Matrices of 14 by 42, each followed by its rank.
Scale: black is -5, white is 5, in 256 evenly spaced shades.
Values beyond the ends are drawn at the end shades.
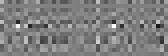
two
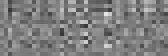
three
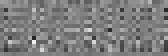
three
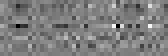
three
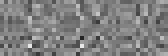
three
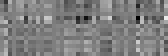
two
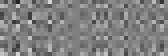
two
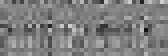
three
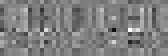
two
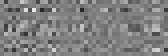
three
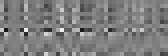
two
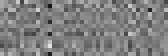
three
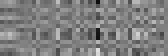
two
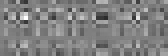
two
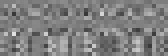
three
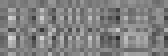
two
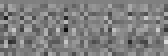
three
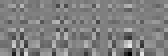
two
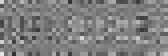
three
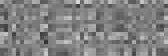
three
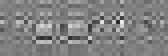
two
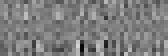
three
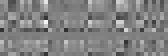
two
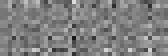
three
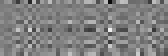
two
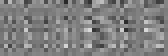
two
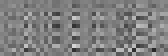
two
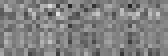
three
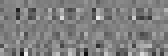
three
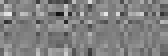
two
